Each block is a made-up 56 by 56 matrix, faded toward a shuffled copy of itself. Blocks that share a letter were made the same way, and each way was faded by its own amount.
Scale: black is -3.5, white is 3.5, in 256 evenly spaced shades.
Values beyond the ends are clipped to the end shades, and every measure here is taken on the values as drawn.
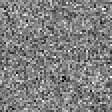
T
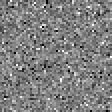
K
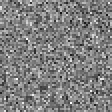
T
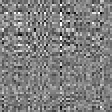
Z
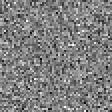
T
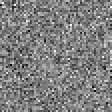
T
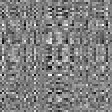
Z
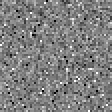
K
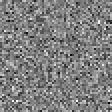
T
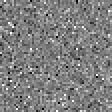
K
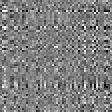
Z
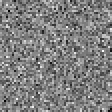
T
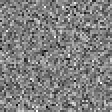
T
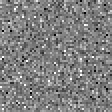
K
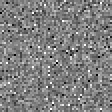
K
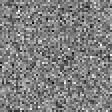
T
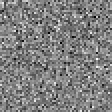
T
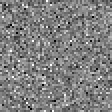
K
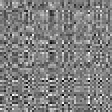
Z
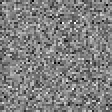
T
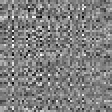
Z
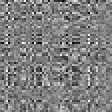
Z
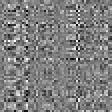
Z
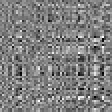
Z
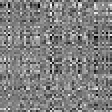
Z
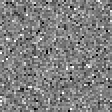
K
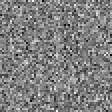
T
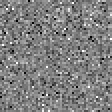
K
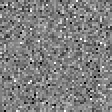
K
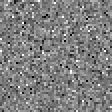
K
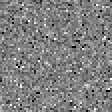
K
